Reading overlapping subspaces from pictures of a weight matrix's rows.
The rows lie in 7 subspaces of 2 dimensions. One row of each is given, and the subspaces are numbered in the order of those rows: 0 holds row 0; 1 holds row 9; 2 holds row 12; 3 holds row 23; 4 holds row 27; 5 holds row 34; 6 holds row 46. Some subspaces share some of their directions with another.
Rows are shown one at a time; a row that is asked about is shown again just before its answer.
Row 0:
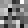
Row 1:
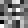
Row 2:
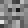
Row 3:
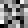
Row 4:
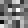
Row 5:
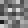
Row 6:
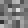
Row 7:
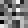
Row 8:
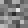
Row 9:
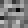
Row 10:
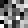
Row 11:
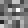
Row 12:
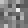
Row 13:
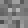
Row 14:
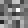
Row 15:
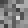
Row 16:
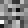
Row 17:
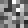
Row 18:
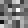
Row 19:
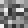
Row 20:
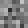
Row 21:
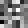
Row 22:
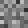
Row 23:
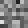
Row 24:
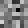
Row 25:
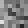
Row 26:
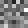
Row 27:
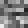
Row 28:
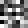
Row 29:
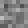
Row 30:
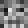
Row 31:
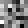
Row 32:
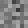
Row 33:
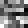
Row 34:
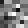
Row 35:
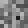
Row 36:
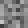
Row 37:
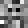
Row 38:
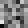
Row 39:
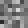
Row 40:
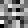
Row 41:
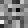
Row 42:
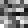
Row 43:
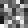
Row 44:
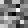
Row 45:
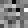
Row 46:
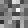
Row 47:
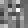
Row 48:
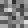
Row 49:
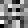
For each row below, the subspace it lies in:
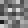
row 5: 6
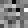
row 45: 3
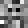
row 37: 0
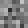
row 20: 0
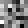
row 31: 5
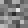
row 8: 5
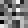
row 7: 3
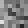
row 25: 5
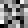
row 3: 1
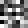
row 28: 6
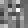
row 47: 2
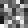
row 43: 1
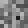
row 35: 2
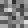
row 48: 6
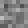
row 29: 1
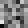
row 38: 1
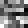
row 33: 4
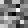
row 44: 5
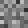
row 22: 3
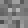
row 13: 0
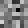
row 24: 6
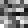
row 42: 4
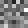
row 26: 3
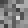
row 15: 2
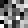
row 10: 2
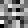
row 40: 4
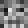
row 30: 0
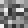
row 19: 0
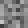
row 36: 1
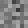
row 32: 6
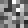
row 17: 6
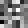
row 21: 4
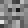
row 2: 4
